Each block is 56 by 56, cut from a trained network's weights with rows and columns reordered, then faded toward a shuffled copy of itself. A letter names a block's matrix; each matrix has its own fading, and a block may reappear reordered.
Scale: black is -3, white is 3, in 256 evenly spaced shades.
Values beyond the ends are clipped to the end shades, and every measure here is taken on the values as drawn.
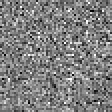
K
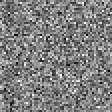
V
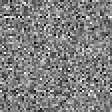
K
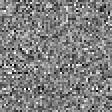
K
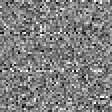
K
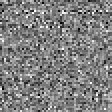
K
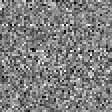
K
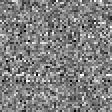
K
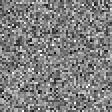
V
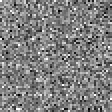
V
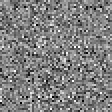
K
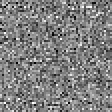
V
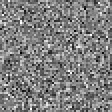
V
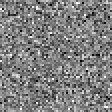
V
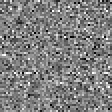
K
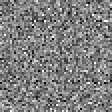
K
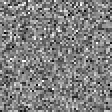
V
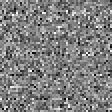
K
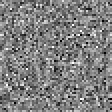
V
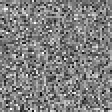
V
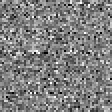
K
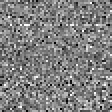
K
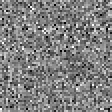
V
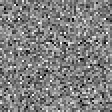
V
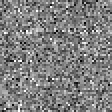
K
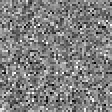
K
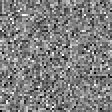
V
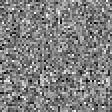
V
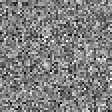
V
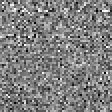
K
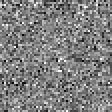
K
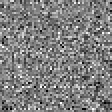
K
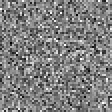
V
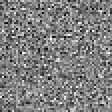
K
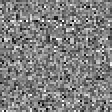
K
